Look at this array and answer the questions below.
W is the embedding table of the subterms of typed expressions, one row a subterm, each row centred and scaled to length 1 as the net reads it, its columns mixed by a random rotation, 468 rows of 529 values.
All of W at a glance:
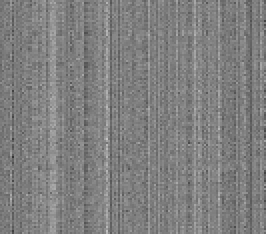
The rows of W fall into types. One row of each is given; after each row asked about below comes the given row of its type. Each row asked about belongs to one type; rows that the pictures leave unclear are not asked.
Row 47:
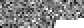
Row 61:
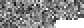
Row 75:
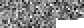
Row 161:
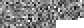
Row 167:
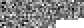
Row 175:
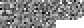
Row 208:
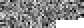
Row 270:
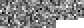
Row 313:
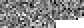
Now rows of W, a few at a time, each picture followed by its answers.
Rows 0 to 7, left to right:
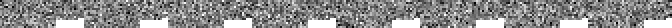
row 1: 175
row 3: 61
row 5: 313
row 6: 47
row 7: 208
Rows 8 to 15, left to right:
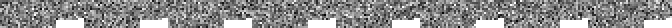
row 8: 270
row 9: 208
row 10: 75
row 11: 175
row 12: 161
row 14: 61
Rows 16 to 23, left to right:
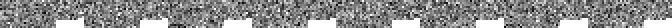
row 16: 175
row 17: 270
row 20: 75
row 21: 61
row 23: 61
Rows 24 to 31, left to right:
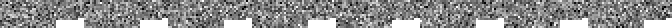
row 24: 161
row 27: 161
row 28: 61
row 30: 208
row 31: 75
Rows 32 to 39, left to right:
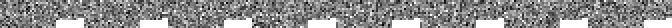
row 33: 61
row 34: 270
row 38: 208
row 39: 61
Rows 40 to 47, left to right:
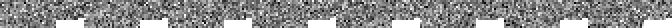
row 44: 61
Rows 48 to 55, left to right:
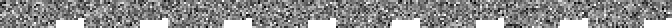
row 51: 270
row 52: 47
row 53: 313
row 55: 75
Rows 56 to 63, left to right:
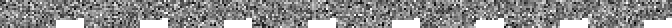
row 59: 208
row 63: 313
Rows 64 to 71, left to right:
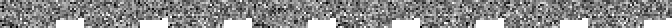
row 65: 313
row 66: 167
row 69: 47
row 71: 167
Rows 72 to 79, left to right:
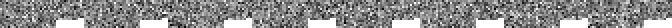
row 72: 161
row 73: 75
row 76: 270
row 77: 75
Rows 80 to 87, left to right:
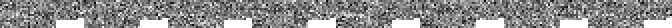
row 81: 270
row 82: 167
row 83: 175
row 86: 167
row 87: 313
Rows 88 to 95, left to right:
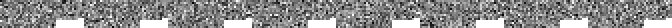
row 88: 47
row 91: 47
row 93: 208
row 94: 175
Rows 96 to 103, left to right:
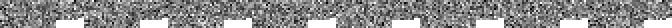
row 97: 208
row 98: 167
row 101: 167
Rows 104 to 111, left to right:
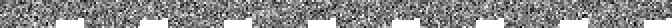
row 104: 61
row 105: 270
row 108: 61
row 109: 270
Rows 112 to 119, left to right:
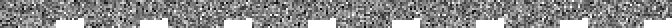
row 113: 313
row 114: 270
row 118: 313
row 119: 167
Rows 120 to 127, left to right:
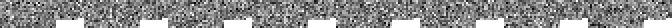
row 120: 161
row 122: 313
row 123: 47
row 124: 47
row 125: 167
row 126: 167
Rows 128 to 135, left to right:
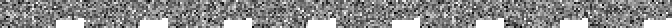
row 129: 47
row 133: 161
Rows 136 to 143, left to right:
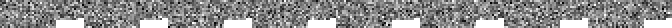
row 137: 313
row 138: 47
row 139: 61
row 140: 208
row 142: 270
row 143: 75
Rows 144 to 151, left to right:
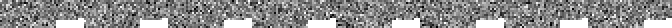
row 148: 208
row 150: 47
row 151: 61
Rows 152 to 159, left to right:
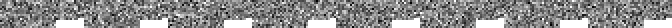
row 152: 61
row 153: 270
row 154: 161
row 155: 47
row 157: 208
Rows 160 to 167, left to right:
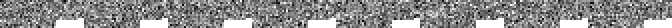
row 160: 47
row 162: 167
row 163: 47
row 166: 61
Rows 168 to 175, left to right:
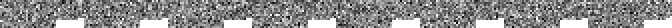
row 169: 167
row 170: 313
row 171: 47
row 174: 161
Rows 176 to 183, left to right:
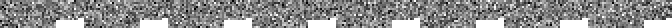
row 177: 208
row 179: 313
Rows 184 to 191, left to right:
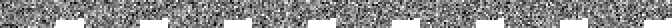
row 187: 208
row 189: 175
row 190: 167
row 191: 161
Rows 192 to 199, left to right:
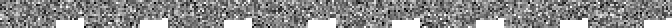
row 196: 313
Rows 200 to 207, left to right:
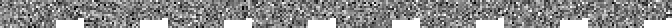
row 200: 75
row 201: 208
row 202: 161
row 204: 161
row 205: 313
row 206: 270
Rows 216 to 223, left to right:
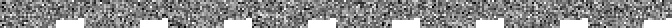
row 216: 167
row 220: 47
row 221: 167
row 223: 167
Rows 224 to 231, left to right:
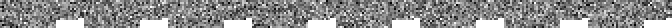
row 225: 270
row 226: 313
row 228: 313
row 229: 61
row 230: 75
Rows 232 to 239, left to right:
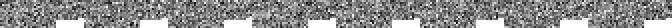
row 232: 270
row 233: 47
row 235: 75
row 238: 270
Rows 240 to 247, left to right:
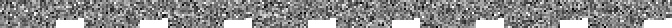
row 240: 270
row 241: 75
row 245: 208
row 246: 313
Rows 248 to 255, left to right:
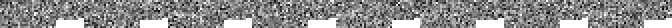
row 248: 270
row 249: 208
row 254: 175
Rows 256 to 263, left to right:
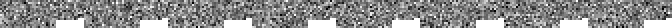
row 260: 270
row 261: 208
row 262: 167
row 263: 75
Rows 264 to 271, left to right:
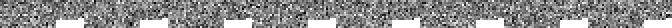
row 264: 47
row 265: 208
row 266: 75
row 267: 47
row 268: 313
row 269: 167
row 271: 75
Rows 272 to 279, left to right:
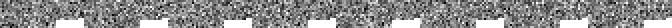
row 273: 270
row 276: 61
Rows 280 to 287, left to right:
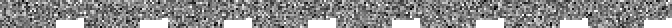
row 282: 47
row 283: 167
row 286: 47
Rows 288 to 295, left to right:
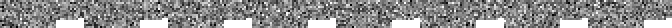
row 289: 208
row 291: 270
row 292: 175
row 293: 47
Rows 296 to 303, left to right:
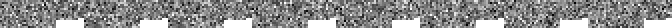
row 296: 167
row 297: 61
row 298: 61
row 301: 208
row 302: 208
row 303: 75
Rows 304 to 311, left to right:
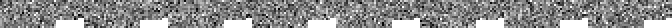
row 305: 208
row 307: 175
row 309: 208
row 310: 75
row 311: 270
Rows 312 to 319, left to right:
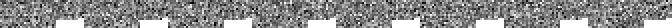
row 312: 47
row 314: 47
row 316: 313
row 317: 167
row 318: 161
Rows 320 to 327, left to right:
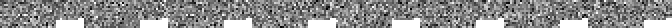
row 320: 47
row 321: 161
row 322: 47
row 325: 47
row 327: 61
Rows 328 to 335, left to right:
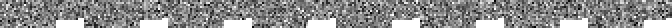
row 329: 208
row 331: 47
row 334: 167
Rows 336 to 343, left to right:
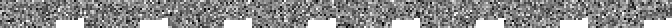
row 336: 175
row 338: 270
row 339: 161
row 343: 313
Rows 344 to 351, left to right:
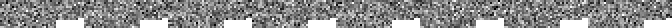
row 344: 270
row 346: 208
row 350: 270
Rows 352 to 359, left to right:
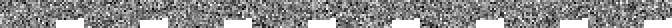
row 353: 313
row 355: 208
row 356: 61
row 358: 208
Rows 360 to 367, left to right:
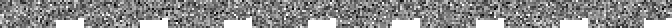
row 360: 313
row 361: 313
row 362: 175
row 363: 270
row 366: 167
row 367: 75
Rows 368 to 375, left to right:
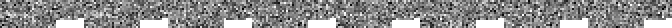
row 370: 75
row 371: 47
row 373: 208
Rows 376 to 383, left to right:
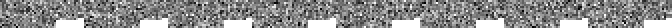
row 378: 313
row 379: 47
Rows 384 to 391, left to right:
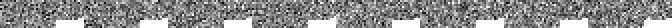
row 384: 175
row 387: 175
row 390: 167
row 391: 270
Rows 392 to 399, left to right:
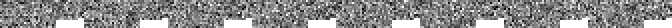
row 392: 47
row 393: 208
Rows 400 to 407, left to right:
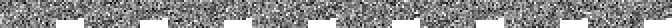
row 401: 313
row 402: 175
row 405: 313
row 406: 75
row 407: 208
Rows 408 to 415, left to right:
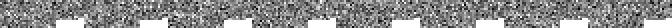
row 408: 313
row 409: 313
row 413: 167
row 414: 167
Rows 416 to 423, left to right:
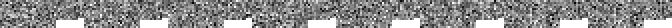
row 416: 161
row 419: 313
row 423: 208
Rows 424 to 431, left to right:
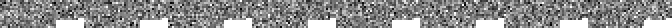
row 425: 47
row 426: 167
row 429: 167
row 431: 270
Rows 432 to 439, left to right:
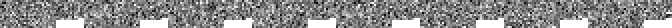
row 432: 167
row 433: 161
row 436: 161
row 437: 270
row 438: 313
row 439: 75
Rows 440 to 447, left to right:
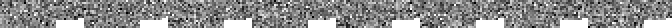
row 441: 175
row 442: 208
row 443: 161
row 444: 208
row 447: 47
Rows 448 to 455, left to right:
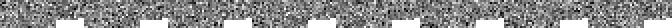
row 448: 167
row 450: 47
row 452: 313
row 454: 208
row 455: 167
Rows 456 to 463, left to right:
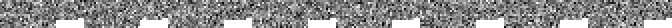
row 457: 270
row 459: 75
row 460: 47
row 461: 208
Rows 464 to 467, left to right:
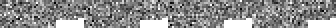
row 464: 61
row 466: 167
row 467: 313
